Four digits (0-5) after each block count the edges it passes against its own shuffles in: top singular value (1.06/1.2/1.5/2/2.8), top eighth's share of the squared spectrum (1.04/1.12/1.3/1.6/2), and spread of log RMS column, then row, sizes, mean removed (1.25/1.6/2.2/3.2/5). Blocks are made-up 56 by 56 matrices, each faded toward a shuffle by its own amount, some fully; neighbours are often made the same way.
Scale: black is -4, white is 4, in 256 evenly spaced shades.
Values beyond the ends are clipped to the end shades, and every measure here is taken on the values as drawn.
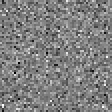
3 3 2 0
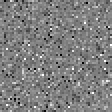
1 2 0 0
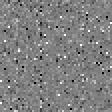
2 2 1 0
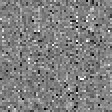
3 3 1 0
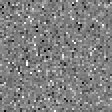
0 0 0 0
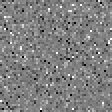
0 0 0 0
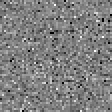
2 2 0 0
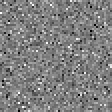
0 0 0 0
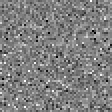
2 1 0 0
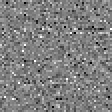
2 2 0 1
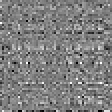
4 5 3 3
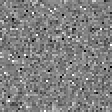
2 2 0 0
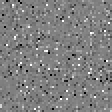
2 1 0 0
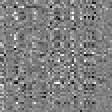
4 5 3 3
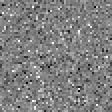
2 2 0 0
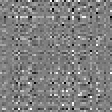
4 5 3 3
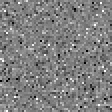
1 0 0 0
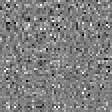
4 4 2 2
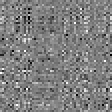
4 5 3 3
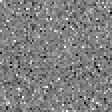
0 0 0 0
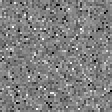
0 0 0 0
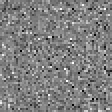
3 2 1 1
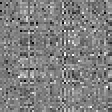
4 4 2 2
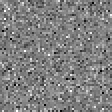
2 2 0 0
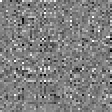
4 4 2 2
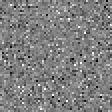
1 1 0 0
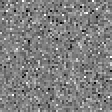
1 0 0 0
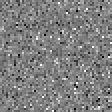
1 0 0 0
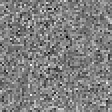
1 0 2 0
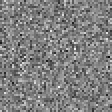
0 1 2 0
